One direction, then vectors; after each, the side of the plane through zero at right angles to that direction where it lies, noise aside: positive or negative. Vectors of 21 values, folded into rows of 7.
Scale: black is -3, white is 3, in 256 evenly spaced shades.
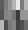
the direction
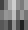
positive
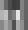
negative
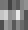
negative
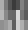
negative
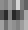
positive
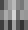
positive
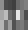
negative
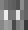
negative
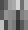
positive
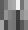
positive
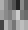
negative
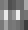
negative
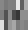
positive
